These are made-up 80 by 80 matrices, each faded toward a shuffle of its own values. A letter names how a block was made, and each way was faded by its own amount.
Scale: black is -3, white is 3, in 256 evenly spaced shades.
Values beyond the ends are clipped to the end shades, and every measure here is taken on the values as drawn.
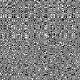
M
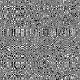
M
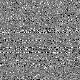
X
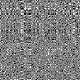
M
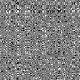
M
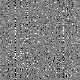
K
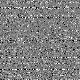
X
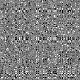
M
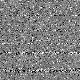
X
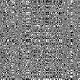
M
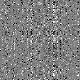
K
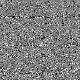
X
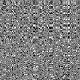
M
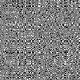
M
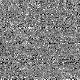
X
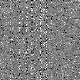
K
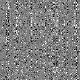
K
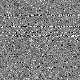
X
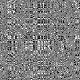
M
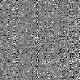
K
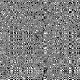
M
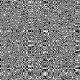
M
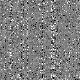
K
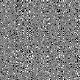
K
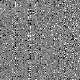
K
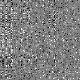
K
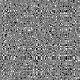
M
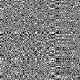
M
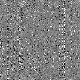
K
